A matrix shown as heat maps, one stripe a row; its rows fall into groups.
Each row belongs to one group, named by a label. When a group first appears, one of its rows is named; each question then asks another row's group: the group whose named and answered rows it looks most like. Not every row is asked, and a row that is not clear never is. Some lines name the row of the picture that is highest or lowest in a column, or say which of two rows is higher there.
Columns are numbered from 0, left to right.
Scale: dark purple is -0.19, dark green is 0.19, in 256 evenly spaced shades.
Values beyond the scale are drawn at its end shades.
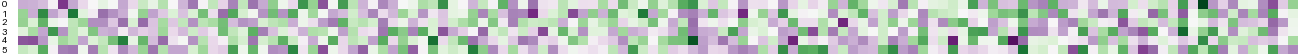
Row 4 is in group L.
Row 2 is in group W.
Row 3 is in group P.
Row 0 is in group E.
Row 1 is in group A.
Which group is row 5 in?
A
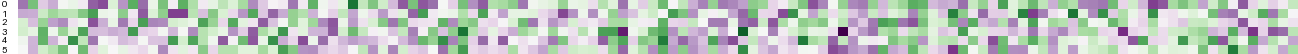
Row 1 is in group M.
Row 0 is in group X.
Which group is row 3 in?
W
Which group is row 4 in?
A
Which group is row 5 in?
L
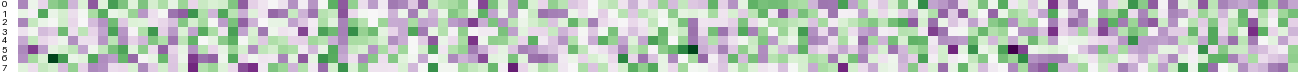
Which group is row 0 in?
X
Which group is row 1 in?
M
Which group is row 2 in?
X
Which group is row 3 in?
X
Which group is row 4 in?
X
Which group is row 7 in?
W
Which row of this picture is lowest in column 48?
2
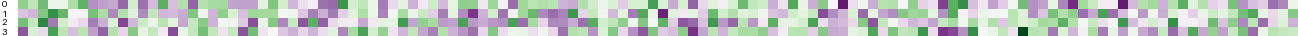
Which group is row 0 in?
W
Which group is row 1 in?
M
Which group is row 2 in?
A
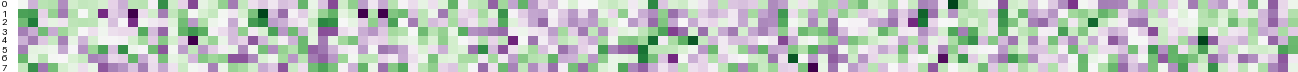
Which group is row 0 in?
E
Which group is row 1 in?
P
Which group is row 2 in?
P
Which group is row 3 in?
A
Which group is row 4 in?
E
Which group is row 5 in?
M
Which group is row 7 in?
P
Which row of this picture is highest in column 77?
6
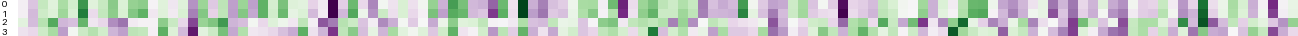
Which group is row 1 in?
L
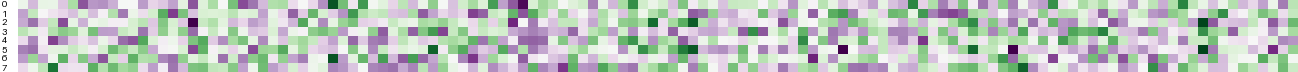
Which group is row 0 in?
W
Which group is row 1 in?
X
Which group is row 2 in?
E
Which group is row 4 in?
A
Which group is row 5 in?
L
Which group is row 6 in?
X
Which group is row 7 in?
M
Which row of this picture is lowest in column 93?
1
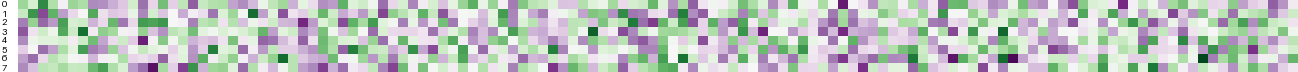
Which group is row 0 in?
W
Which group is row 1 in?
P
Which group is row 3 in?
L
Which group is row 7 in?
M
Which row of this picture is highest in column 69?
2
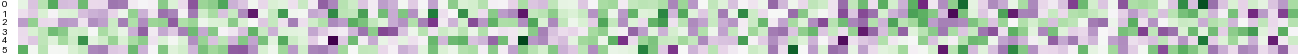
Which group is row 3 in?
M
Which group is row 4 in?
L
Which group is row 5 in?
W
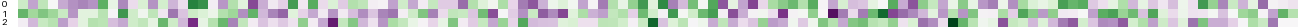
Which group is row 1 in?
M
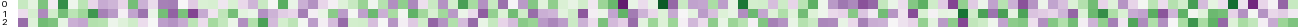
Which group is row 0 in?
W
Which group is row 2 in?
M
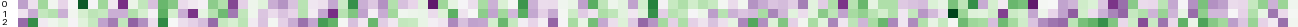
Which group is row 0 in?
E
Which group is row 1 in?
E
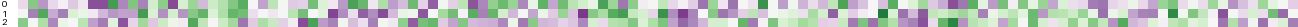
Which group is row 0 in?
X
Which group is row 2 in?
A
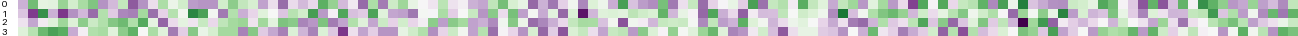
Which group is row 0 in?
P
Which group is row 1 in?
A
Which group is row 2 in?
L
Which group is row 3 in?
M
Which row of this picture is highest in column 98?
0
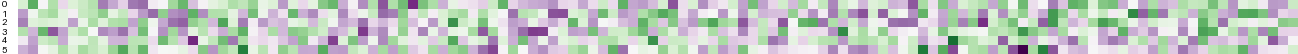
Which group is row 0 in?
P
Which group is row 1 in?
M
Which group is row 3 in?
A
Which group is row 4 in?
E
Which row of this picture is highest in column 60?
0
